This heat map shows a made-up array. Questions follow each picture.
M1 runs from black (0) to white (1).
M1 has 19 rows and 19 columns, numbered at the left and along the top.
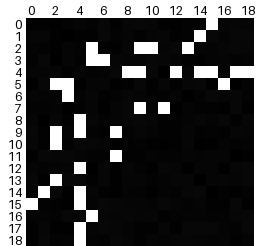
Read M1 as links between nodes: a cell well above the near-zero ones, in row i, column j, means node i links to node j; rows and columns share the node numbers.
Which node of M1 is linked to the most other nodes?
node 4
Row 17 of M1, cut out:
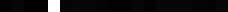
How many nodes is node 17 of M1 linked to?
1
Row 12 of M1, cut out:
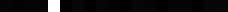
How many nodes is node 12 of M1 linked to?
1
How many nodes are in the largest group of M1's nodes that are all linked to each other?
2
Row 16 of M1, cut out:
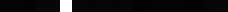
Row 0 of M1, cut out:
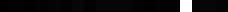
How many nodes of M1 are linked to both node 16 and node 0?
0
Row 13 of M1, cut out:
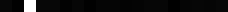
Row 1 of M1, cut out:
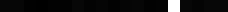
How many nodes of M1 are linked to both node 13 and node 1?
0
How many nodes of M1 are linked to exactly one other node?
11
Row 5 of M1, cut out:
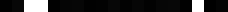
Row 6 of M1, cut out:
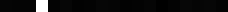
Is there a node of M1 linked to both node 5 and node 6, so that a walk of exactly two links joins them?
yes
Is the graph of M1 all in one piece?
yes
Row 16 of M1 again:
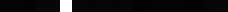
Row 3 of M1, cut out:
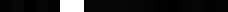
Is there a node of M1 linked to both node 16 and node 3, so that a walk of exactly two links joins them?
yes
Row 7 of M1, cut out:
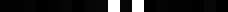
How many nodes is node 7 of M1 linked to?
2
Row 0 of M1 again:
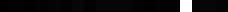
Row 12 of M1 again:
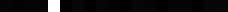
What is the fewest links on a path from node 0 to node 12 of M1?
3
